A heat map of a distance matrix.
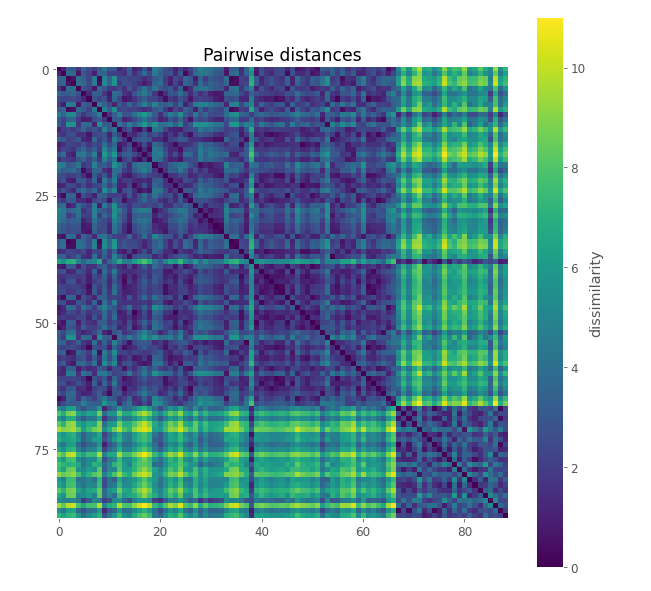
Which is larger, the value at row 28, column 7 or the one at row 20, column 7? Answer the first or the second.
the first
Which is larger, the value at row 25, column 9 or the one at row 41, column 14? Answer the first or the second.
the first
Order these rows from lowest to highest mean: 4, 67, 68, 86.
4, 67, 68, 86
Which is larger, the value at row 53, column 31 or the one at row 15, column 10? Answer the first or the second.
the first
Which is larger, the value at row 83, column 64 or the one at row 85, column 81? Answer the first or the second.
the first
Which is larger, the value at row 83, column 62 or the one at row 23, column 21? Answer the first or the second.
the first
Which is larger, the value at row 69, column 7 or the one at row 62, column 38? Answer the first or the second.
the second
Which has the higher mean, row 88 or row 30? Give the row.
88
